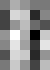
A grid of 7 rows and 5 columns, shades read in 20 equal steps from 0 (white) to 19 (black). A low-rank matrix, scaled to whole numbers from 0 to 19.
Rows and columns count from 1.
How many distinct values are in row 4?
5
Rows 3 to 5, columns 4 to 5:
11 13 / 19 4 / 15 2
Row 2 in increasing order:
3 4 9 14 16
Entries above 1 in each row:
5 5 5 4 5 5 5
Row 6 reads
13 3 4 16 8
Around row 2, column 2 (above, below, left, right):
6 8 14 4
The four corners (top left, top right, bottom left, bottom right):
10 10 10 5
